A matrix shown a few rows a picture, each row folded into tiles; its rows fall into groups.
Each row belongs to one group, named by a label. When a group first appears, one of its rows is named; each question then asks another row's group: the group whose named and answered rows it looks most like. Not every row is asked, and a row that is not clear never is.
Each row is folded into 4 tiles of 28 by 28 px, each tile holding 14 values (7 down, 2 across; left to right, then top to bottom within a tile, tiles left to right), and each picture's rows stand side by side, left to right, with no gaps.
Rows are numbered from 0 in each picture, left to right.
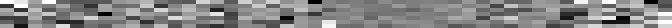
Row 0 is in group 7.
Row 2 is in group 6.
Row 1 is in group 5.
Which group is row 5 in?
6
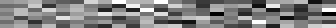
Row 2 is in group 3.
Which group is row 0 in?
5
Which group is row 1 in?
7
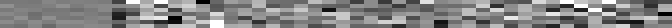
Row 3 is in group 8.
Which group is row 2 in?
5
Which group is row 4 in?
5
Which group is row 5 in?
7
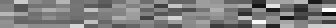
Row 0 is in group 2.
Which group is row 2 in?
3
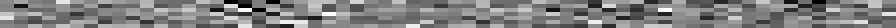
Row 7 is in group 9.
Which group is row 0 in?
2
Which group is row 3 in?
2
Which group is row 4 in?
5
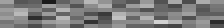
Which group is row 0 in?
8
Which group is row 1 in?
8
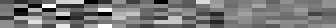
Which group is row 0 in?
3
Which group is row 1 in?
8
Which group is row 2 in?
8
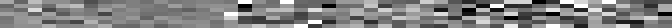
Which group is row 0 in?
7
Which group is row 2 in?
2
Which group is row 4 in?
3
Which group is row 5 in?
7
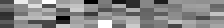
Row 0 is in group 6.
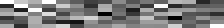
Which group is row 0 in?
7
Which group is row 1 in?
3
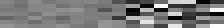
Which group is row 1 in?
3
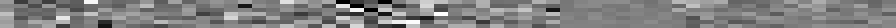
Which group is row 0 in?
8
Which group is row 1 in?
8
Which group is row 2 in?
2
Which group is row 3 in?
9
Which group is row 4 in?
5
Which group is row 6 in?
7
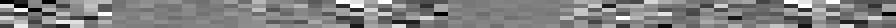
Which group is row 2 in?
7
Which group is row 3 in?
7
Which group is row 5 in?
5
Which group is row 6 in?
3
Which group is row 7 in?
7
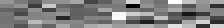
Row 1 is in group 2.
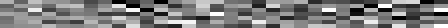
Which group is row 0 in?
7
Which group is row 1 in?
9
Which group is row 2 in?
3
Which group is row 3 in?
3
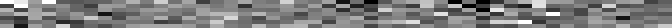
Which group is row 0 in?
7
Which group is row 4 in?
9
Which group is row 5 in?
3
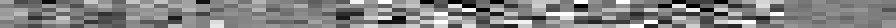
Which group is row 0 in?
8
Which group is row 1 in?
6
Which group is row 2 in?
7
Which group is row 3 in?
6
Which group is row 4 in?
9
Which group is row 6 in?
9
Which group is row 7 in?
5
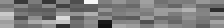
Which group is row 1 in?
5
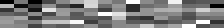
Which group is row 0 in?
9
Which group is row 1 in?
2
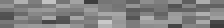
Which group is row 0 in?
6
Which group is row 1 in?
8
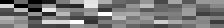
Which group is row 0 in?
9
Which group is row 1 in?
8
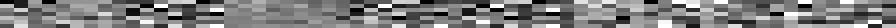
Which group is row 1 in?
3
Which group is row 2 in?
7
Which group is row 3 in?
3
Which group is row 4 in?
3
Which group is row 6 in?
7
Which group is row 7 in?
2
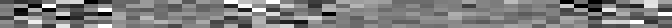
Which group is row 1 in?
8
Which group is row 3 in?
7
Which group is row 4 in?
2
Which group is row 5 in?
9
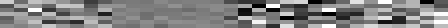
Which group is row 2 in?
3
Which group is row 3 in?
6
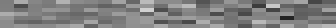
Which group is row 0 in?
2
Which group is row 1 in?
7
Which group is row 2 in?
3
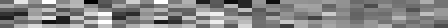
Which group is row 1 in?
6
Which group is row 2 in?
9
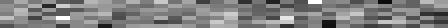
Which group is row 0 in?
5
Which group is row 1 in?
6
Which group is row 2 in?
8
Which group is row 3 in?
8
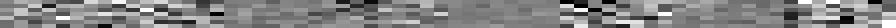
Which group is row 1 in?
7
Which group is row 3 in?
9
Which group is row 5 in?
9
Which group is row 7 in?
6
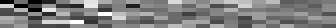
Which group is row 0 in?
9
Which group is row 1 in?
2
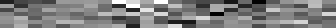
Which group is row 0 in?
9
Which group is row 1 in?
7
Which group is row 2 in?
9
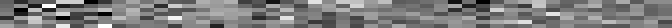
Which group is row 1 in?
5
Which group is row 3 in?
7
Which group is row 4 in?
9
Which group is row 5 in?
8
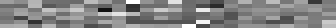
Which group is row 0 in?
5
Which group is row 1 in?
2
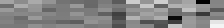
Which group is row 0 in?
7
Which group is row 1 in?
6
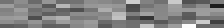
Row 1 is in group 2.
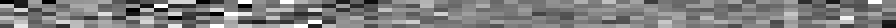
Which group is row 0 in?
9
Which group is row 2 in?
2
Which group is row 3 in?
9
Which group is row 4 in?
8
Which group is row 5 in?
6
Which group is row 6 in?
8
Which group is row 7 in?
8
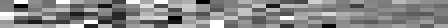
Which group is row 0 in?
2
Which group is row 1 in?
6
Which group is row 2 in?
5
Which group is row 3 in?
2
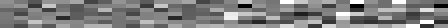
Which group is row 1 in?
3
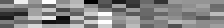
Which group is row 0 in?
6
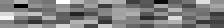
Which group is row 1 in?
8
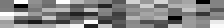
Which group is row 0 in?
2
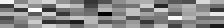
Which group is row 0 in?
7
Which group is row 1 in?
5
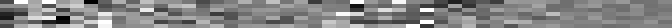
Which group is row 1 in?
7
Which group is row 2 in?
6
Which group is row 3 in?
2
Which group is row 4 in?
9
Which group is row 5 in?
8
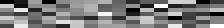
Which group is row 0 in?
9
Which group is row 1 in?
3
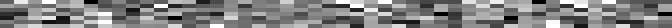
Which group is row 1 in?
3
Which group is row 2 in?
2
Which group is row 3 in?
7
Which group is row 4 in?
6
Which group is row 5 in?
7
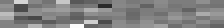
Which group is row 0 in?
2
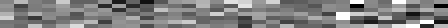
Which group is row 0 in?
2
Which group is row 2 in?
7
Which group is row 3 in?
2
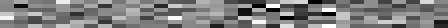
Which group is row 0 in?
2
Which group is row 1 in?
5
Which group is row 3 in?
8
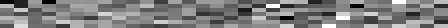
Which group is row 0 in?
9
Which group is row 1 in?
8
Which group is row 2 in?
3
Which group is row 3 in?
2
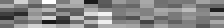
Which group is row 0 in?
6
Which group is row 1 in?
5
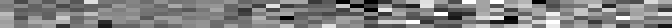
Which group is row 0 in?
8
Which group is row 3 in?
9
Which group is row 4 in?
6
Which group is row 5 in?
5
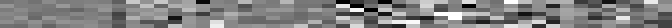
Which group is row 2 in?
2
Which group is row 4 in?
2
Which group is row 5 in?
8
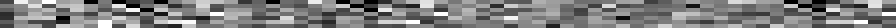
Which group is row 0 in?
6
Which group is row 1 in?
9
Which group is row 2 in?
8
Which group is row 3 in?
9
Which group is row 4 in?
5
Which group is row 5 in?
3
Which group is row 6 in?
2
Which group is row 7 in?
9
